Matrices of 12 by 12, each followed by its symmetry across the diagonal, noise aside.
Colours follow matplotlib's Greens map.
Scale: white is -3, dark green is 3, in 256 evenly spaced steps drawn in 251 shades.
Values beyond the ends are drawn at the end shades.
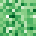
neither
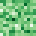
neither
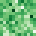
neither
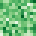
antisymmetric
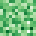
antisymmetric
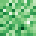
antisymmetric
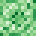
symmetric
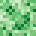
symmetric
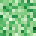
neither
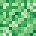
symmetric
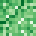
symmetric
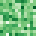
antisymmetric
